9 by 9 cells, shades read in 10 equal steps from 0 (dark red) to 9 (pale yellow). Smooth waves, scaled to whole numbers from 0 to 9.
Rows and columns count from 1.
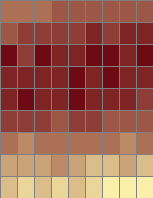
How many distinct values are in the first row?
2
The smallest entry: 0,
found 9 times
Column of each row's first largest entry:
1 1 2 1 9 4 2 6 7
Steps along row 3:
up down up same down same up down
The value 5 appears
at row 7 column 2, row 7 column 8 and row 8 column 4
